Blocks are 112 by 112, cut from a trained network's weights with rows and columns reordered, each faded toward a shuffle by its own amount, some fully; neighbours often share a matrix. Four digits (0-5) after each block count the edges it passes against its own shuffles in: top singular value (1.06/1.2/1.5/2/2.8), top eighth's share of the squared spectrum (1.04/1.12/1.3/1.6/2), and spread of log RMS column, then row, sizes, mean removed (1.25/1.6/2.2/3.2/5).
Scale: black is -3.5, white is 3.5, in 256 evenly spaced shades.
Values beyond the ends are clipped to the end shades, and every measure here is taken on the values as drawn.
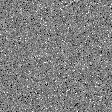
0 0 0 0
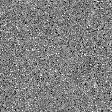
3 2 1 1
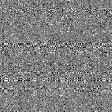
4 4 0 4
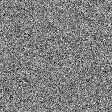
0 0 0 0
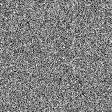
2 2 0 0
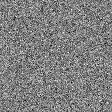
0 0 0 0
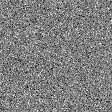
1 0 0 0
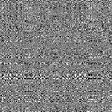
5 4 2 4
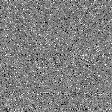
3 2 0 2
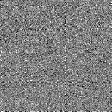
4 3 1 2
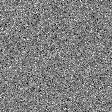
1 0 0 0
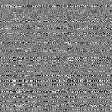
5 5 1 5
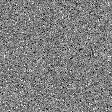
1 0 0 0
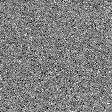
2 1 0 0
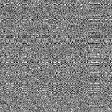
5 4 1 3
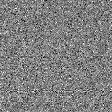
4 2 0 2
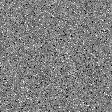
0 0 0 0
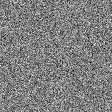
0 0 0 0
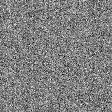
2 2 0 0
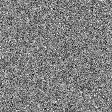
1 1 0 0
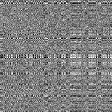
5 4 2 4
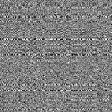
5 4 2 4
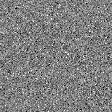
3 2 0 1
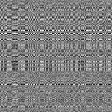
5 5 2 5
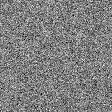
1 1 0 0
